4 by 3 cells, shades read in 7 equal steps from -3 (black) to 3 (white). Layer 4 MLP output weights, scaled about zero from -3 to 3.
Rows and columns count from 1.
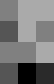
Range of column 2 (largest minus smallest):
4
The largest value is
1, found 4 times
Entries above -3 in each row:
3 3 3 2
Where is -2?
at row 4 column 3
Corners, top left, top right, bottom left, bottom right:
0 1 -1 -2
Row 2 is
-1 1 0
